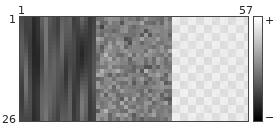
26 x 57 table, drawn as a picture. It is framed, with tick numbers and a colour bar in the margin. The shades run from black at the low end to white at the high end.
The table splits into one row of 3 panels. Panel 1,1: low, streaked downward. Panel 1,2: middling, fine-grained. Panel 1,3: very high, checkered, faint in contrast.
